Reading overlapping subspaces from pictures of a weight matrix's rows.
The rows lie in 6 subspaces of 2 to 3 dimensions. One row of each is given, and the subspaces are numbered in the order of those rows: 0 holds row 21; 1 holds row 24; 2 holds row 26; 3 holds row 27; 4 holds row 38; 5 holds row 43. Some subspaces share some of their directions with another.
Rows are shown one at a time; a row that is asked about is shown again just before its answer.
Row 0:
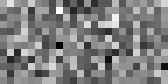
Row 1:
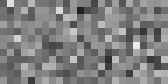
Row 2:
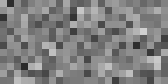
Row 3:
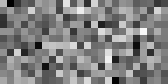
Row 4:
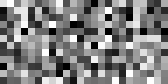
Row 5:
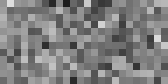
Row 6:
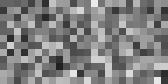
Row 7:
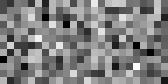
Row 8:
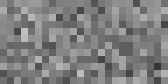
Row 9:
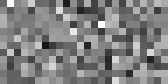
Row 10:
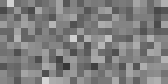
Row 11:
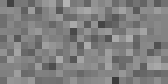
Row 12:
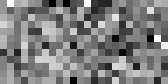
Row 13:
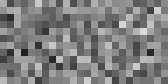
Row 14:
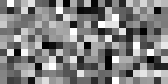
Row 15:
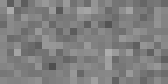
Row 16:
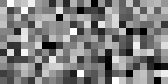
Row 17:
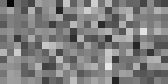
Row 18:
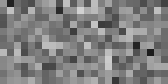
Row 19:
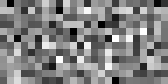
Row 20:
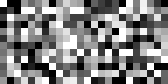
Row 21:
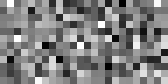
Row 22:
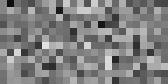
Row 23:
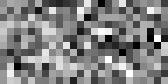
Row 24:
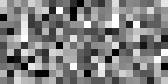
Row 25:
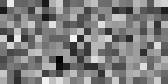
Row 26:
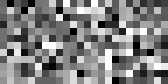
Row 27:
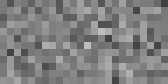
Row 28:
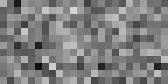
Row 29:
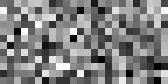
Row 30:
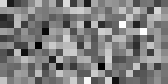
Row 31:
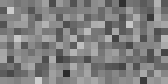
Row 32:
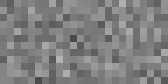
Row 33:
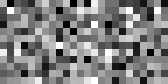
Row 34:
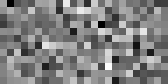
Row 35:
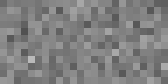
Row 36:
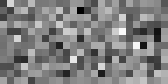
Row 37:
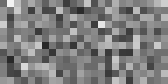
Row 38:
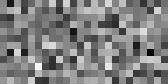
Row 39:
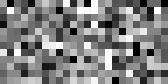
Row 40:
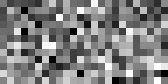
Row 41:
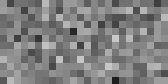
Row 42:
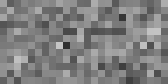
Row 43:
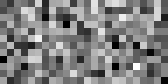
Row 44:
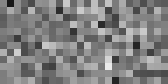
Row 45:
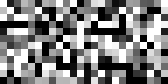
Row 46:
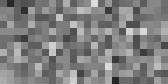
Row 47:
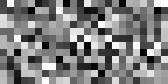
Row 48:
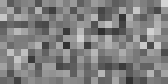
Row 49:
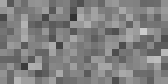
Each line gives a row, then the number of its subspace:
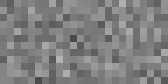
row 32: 0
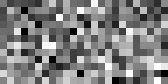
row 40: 5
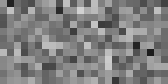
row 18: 0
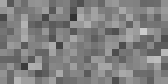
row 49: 1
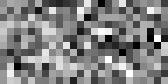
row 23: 3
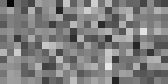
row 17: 2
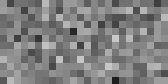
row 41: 5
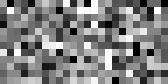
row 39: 0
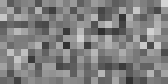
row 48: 3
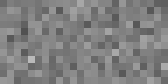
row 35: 1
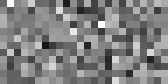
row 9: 2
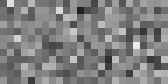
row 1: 3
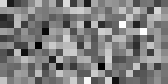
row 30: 4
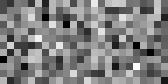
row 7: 5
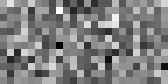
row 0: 1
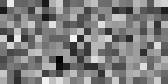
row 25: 5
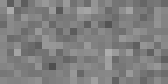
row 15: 0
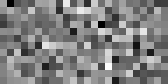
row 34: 4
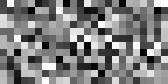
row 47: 2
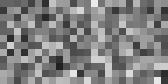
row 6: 5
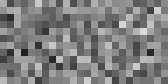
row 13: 4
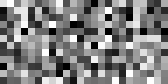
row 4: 2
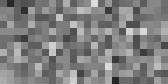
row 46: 2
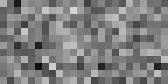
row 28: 4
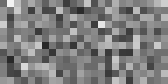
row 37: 4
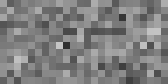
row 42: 3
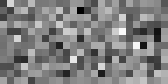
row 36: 3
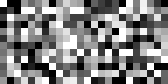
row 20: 4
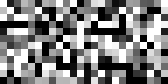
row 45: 3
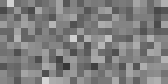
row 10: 2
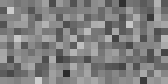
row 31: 0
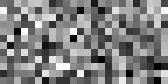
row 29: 2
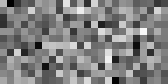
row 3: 4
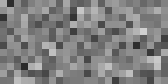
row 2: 1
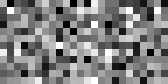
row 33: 0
